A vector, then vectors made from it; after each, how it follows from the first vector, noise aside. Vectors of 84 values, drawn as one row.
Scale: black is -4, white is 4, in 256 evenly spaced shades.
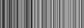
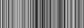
wrapped around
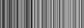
copied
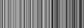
reversed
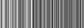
negated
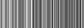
negated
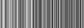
negated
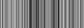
wrapped around
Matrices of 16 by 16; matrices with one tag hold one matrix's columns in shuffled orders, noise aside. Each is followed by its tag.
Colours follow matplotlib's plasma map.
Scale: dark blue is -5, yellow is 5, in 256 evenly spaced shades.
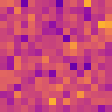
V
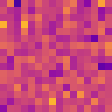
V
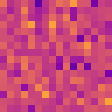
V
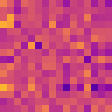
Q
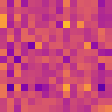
Q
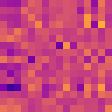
Q
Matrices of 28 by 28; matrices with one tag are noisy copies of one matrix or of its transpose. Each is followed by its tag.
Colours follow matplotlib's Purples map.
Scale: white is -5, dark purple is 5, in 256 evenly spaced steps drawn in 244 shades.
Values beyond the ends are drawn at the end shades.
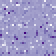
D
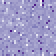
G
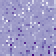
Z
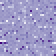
G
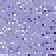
Z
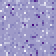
D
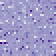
G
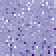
Z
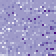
Z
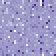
G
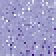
Z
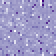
G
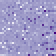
Z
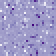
D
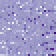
Z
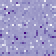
D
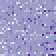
Z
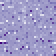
G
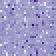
D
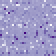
D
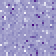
D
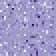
D
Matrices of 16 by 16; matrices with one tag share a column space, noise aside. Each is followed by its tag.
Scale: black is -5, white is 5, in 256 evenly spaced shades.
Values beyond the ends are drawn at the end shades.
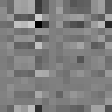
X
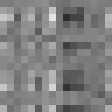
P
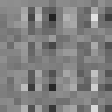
P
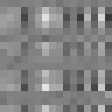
P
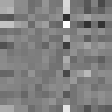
X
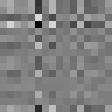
X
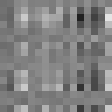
P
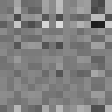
X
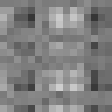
P
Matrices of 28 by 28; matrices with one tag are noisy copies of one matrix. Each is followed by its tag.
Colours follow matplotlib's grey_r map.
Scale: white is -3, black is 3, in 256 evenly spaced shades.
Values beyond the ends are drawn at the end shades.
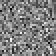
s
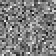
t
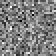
t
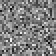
s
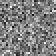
t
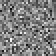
s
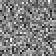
s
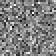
t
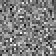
s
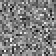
s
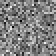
t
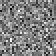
s
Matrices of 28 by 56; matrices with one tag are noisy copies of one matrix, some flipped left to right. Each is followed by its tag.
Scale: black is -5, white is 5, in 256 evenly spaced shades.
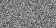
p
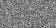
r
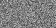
p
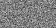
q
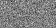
r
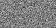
q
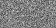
r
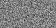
q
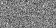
r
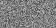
r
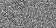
q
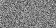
p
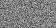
q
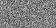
r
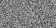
p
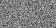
p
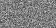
q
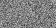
p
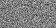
q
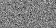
q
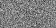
r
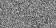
r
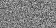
q
